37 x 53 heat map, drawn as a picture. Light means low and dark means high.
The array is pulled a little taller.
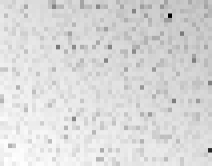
The bottom left is the ninth with the lowest average. There is an overall slope up to the top right. Fine speckle covers the field. The ninth with the highest average is the top right. No row or column stands out. The values are skewed, with a long tail toward high values.
